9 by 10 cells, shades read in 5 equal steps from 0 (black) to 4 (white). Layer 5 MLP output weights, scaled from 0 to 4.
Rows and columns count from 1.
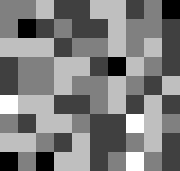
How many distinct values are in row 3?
3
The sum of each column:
18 18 19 18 18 14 19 21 21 11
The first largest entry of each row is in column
3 7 1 4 4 1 8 1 8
